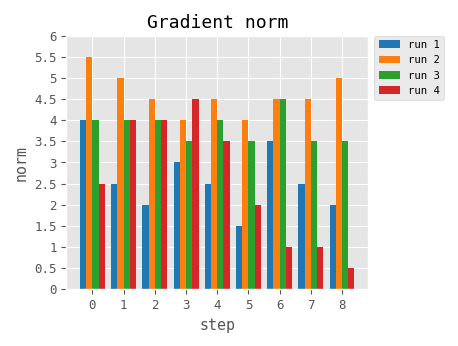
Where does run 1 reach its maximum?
0
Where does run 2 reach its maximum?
0
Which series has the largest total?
run 2
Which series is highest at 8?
run 2
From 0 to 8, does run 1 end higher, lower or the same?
lower
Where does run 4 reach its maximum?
3
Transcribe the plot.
Title: Gradient norm
x-axis: step, ticks 0 1 2 3 4 5 6 7 8
y-axis: norm, ticks 0 0.5 1 1.5 2 2.5 3 3.5 4 4.5 5 5.5 6
Legend: run 1, run 2, run 3, run 4
Values:
run 1: 4 2.5 2 3 2.5 1.5 3.5 2.5 2
run 2: 5.5 5 4.5 4 4.5 4 4.5 4.5 5
run 3: 4 4 4 3.5 4 3.5 4.5 3.5 3.5
run 4: 2.5 4 4 4.5 3.5 2 1 1 0.5
